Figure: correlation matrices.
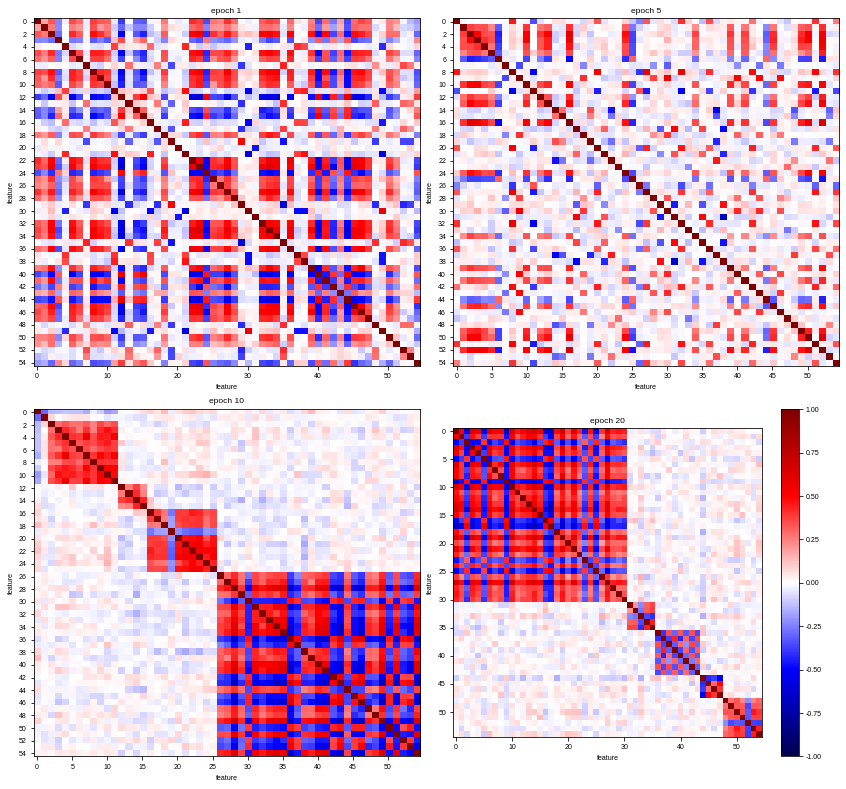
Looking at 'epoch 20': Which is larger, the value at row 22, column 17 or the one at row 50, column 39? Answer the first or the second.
the second
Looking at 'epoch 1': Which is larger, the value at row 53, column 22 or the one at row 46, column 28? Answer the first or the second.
the second
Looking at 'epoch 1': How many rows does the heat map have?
55
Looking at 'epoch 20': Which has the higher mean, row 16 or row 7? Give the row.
7
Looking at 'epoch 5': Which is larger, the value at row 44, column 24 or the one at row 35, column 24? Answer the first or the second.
the second
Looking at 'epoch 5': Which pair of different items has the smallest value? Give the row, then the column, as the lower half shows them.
38, 31
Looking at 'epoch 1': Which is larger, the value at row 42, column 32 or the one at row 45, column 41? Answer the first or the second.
the second
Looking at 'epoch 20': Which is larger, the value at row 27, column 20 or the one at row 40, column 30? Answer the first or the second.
the first
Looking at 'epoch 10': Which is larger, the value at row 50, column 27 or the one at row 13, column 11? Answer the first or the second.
the second
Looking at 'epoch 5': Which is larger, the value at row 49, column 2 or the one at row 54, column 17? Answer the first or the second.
the first
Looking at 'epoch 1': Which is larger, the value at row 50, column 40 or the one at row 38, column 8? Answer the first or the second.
the second
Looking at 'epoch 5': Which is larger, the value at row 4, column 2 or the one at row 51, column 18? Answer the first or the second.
the first
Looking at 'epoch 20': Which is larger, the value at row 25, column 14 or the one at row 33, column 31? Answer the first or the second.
the second
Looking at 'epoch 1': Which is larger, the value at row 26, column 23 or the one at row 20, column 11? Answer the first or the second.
the first
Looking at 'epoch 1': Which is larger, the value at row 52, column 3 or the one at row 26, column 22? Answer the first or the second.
the second
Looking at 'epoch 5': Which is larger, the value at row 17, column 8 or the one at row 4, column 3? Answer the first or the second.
the second
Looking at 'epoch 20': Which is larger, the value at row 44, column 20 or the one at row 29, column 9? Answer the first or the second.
the first
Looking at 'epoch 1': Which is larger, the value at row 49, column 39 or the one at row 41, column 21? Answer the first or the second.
the first
